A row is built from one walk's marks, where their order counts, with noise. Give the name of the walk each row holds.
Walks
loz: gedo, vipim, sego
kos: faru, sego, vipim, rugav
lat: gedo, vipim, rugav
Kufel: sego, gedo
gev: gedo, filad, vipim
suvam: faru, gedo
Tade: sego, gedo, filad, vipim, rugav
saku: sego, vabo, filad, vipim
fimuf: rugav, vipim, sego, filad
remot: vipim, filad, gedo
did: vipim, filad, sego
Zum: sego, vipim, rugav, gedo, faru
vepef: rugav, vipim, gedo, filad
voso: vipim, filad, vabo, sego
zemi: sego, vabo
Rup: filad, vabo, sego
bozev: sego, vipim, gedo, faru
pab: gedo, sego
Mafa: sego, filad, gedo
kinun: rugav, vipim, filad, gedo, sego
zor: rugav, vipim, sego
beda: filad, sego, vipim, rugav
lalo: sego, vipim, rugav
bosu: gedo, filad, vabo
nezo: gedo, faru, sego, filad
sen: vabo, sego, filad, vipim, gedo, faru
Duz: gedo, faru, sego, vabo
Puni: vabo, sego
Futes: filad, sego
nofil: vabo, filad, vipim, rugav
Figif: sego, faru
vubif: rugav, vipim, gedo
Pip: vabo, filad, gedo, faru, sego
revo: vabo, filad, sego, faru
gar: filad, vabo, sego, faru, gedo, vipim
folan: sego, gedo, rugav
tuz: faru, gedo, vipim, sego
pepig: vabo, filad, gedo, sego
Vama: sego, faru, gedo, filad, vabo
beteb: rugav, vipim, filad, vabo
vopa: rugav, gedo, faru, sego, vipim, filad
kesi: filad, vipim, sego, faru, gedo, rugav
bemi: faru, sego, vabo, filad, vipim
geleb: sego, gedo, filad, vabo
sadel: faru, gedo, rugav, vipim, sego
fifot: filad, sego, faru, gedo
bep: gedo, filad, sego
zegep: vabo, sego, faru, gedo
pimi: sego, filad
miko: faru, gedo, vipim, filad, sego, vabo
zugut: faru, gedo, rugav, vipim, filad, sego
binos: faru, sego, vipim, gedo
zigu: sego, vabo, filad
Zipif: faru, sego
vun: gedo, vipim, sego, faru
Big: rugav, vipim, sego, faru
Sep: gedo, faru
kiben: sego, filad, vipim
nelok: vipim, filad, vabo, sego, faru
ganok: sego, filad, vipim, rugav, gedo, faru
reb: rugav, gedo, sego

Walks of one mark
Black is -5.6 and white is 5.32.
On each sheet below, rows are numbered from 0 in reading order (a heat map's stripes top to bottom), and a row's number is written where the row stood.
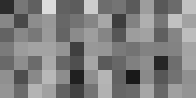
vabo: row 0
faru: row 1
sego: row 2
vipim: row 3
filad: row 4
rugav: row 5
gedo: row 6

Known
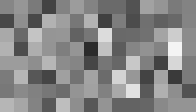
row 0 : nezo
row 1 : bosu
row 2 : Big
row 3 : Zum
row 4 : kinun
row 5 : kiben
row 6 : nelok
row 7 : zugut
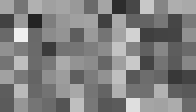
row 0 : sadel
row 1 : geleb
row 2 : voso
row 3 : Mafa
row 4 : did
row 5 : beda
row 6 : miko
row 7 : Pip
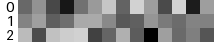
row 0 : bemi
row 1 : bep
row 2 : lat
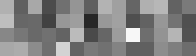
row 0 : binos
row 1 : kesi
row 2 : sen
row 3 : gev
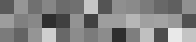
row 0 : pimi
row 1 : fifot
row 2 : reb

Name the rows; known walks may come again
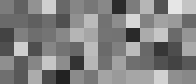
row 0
reb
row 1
revo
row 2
Duz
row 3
Rup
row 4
nofil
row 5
zegep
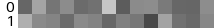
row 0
pimi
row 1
vopa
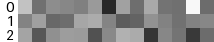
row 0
ganok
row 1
bep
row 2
lalo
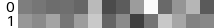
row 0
sen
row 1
tuz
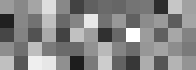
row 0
vepef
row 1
zemi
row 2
pepig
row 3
Kufel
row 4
vubif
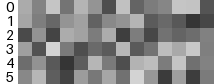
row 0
vun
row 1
beda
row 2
bosu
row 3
suvam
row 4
gar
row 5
kiben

